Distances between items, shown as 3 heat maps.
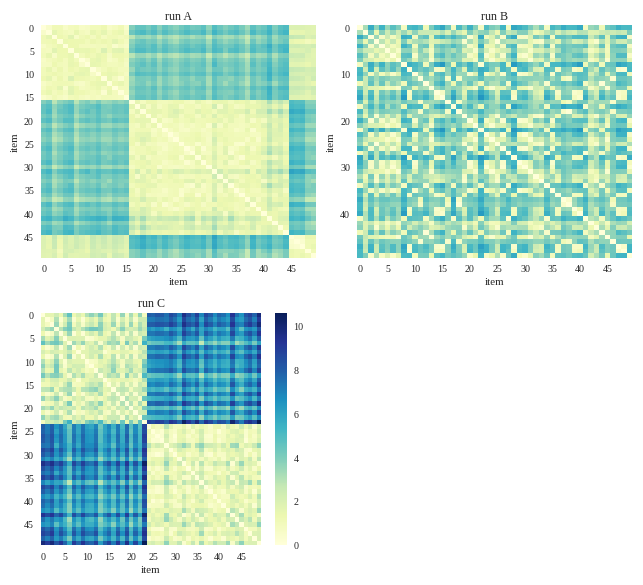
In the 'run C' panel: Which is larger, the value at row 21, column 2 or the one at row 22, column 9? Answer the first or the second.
the second
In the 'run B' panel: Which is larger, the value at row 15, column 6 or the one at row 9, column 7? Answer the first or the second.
the first
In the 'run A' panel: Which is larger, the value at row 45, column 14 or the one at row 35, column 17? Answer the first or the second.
the first
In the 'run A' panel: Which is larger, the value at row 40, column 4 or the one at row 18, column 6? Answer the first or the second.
the first
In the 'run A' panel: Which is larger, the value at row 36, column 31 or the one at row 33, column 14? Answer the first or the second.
the second
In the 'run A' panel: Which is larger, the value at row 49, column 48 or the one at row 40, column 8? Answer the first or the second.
the second
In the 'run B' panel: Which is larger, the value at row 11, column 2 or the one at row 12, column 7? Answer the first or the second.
the first
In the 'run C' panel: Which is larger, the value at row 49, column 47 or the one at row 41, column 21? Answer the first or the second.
the second
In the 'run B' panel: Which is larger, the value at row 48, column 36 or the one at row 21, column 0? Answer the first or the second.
the second
